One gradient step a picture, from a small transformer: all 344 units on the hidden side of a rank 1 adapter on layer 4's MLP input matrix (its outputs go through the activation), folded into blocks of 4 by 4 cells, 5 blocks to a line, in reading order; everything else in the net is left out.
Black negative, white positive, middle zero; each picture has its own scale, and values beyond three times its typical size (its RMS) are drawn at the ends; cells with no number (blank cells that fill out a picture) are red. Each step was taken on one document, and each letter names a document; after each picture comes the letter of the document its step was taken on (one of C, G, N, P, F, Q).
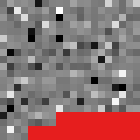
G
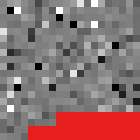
G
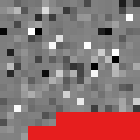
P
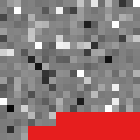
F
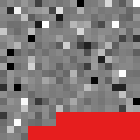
G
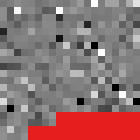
G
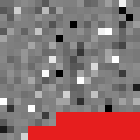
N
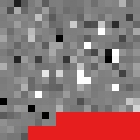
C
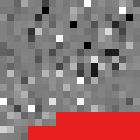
N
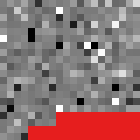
G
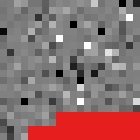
N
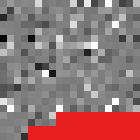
F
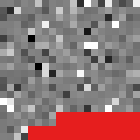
F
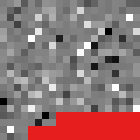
C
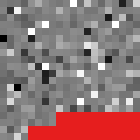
F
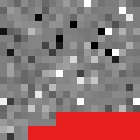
N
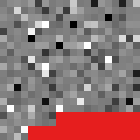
F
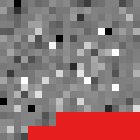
C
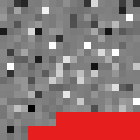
P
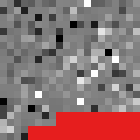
N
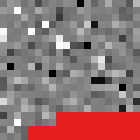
G
